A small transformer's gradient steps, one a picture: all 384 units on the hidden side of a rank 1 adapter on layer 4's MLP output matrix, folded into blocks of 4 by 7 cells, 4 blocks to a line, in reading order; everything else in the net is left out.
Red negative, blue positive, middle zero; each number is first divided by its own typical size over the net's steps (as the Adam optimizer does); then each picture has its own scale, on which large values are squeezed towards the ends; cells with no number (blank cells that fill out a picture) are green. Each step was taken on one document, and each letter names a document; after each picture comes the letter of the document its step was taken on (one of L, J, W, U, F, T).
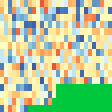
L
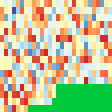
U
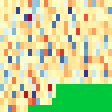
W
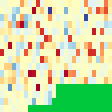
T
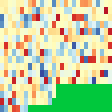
U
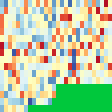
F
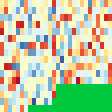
F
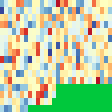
L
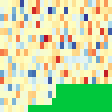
T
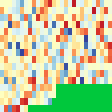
U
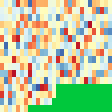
U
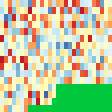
L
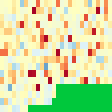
T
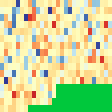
W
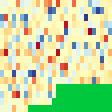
T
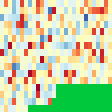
T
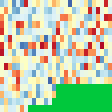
F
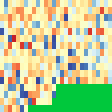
F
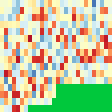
U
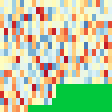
U
